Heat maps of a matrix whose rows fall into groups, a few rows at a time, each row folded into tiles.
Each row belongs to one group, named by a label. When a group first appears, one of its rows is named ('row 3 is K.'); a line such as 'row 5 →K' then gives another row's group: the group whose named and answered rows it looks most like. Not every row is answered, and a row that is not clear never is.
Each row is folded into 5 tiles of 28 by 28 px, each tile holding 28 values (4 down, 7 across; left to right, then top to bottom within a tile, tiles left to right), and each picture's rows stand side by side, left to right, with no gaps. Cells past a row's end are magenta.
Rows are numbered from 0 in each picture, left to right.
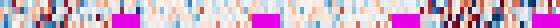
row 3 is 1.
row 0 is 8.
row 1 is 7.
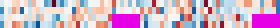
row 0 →7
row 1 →8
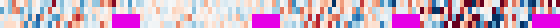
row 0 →7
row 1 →8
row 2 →1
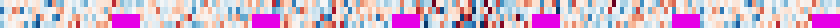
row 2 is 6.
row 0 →7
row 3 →8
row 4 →7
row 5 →7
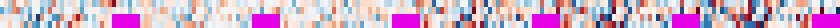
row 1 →6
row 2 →6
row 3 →6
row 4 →6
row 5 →8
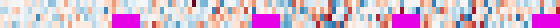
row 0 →7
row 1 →7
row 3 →6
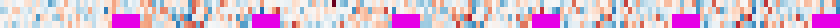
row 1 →6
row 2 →7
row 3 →8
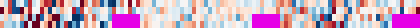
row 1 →6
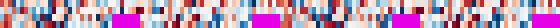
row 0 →6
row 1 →1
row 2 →6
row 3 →1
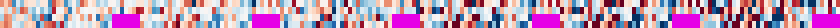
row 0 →6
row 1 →1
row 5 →1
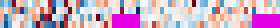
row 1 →7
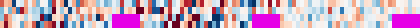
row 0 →6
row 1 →1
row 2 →7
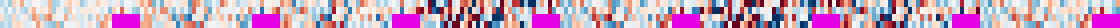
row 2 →6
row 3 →1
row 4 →8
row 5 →1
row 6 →6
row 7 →8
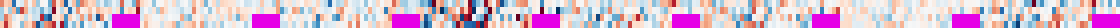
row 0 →6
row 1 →6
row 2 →7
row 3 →8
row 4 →7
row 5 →6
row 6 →6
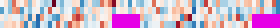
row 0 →7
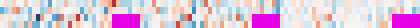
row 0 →7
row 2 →8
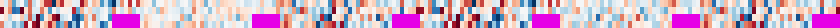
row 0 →1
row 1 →6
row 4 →7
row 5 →6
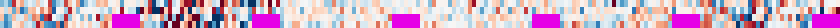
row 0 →8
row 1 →1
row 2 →7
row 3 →7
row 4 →7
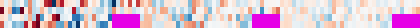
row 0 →1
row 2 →6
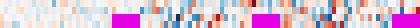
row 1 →7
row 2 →6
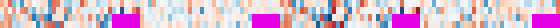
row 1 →7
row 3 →6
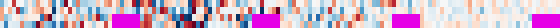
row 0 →8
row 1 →6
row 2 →7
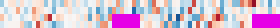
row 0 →8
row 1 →7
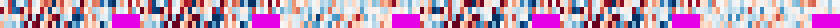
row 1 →1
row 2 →7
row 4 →1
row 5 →7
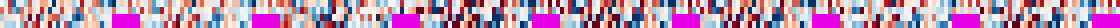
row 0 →1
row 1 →1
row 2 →6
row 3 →1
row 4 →1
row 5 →1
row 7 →1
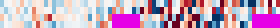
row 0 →8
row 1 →1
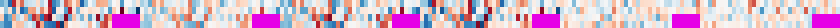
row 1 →8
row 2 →8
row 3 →8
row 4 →6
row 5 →7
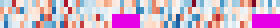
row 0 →8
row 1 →7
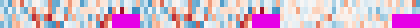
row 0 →8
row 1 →8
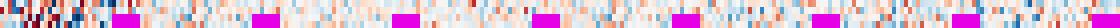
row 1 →6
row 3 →7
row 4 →6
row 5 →7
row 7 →7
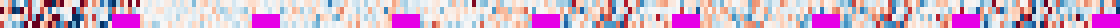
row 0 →1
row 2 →7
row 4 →8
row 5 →6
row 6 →8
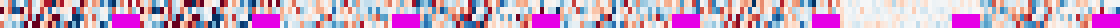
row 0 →1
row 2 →8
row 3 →8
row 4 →8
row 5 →1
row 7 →8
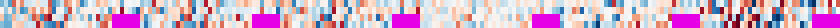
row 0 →8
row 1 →8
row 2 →6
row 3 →8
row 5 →1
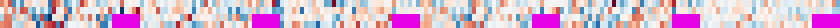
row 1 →8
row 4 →7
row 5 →8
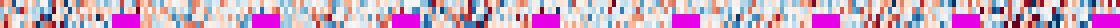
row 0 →6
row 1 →6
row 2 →8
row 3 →8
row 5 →7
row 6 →1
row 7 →1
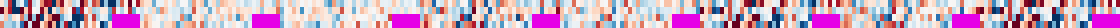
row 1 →6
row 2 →7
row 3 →6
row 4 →8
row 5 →1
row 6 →6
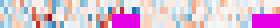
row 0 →8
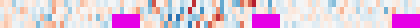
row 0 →6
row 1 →7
